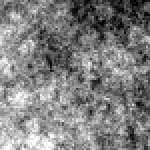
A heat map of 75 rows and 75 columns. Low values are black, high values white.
Overall the values sit about 50% of the way up the scale. Neither half mirrors the other. The values follow a bell shape. No single row or column stands out from its neighbours. The ninth with the highest average is the bottom left. The field is mottled with small blotches. The field climbs toward the bottom left.
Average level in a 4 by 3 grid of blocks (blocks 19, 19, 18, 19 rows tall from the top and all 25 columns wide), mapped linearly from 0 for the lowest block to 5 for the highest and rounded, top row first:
310
323
432
542
